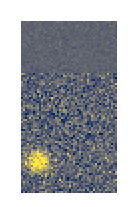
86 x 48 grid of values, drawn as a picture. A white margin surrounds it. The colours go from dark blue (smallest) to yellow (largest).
Mirror symmetry: none. Seam: horizontal, 30% of the way down, the top part calmer. Ninth with the highest average: bottom left. Bumps: one, in the bottom left.
